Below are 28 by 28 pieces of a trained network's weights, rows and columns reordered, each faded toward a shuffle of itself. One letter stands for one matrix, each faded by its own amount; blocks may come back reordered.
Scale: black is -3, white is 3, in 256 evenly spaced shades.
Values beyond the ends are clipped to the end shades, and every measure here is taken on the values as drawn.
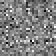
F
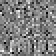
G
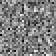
G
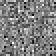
G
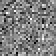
G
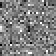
F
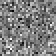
G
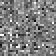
F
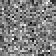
G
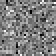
G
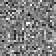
G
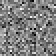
G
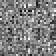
G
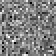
G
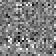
F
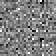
F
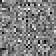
G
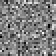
G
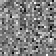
G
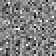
F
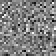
G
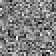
G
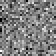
G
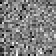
G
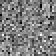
G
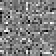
F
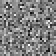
G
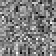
G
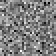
G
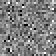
G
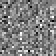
F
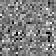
F
